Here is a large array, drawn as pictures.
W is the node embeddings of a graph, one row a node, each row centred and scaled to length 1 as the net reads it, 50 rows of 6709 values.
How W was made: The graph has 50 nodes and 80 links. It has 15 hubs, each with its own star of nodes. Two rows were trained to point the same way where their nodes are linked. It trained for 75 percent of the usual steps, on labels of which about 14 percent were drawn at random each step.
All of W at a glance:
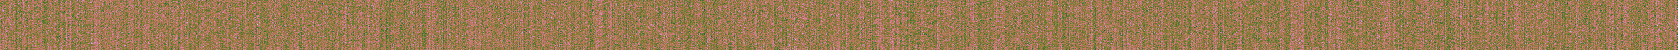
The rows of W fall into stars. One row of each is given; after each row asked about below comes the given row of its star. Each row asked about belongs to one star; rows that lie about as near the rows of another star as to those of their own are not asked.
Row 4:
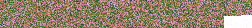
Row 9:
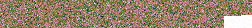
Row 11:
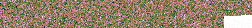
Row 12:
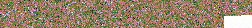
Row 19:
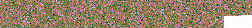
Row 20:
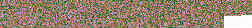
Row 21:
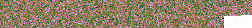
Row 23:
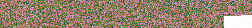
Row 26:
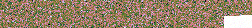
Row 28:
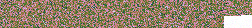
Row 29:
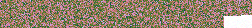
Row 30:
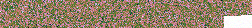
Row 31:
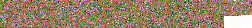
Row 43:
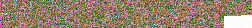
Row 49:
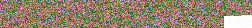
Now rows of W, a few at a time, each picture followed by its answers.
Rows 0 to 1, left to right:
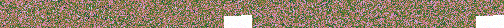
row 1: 12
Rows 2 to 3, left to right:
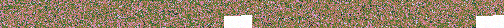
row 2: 20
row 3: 4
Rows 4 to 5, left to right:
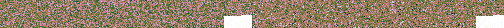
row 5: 31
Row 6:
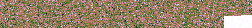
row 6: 23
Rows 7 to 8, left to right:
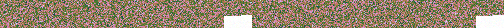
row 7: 21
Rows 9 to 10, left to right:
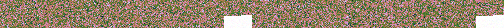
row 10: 28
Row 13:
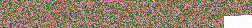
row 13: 26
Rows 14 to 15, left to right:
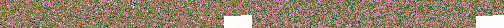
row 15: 9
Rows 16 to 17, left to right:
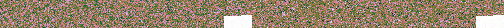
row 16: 21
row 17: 26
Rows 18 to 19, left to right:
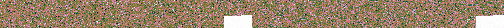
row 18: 4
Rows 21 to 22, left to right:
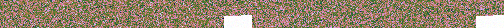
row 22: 11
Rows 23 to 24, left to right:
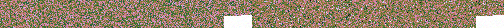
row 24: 4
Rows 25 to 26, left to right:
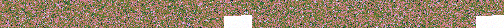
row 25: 28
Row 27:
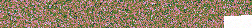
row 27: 26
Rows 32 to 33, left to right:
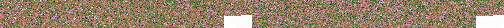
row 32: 20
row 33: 43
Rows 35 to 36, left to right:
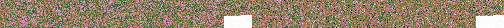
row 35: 19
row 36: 29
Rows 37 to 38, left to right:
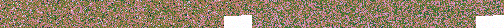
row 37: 19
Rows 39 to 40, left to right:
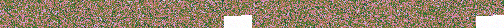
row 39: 12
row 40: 23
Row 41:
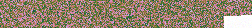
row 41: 31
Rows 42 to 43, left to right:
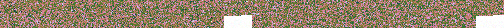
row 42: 28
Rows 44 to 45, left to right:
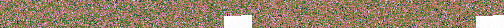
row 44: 30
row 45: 31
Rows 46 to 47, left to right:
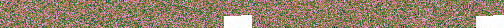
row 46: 30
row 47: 49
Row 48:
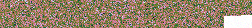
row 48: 9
